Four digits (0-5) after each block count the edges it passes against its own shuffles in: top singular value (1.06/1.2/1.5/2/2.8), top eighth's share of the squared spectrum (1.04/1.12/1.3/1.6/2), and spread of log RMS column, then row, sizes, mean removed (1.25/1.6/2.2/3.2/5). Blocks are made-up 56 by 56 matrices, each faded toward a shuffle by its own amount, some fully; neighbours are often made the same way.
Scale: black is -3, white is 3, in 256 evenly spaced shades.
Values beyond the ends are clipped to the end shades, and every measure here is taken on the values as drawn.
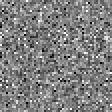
3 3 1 1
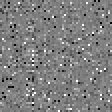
2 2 1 0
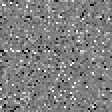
2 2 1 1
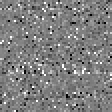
2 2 0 1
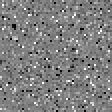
0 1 0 0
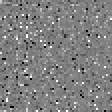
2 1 1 0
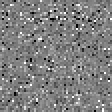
3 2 1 1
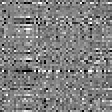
4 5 2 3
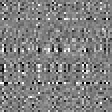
4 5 3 3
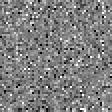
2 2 1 1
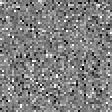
2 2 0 1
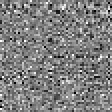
4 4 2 2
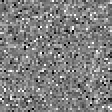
2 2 0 1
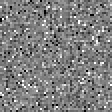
0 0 0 0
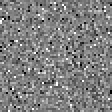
1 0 0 0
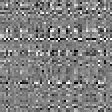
4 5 3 4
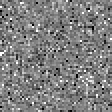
1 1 0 0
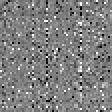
3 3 2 0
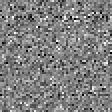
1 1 0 2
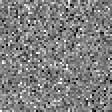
0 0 0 0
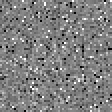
2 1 0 0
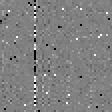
4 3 1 0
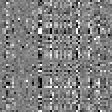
4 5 4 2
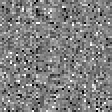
3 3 1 1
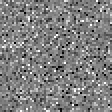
2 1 0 0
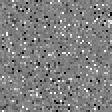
1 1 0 0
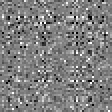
4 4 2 2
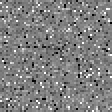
0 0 0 0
